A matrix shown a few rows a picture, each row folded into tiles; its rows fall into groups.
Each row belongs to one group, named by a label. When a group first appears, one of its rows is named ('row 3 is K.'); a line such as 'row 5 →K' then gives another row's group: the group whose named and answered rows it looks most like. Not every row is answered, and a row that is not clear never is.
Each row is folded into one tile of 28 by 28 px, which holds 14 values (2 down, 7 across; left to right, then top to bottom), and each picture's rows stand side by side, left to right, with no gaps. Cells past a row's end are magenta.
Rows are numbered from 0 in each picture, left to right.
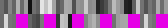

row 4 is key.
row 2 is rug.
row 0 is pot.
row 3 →key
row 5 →pot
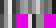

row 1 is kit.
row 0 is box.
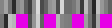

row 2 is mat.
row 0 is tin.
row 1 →box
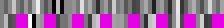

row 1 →kit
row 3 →tin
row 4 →key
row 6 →box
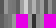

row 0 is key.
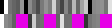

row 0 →mat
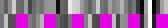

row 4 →kit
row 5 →box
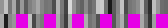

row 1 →kit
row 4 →box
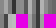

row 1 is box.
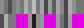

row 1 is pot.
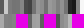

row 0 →mat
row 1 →rug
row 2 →key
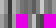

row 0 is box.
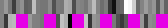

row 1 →mat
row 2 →rug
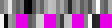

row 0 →kit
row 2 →tin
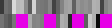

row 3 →rug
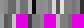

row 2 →mat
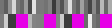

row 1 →mat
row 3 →pot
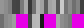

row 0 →key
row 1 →rug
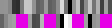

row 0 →key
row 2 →tin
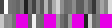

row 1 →pot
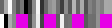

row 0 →kit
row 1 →box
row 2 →pot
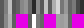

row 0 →box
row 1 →pot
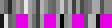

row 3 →rug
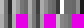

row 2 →mat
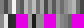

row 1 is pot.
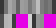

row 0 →rug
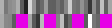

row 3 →pot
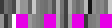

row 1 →mat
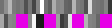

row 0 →kit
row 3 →mat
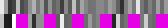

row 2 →pot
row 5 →pot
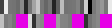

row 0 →mat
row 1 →kit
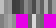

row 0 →key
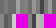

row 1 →tin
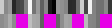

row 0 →key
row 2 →key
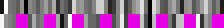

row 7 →kit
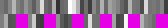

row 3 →pot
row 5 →mat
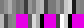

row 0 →kit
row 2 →rug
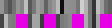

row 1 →rug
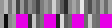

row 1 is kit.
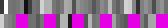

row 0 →mat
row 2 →rug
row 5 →tin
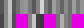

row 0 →box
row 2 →pot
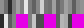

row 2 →rug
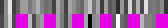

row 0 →box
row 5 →mat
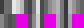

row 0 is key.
